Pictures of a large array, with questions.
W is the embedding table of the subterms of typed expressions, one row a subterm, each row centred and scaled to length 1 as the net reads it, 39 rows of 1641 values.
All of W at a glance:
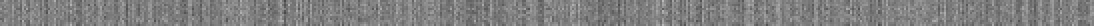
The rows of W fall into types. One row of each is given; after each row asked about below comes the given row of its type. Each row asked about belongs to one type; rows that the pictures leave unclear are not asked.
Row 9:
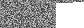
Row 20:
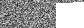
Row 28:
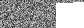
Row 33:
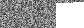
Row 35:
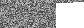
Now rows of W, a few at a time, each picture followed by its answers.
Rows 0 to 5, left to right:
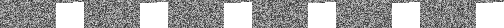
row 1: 20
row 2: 9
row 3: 28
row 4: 35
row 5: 33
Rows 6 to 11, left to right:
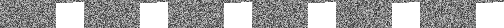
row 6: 35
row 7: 9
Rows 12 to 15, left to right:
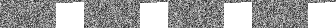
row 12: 9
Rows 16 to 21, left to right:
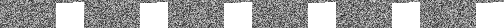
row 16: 35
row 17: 9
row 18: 20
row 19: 35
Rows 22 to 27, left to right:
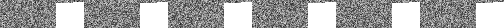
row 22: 33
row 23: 35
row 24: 20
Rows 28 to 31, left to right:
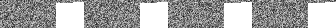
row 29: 20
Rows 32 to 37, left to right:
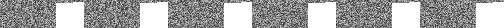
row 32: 33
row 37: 9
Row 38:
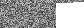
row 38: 35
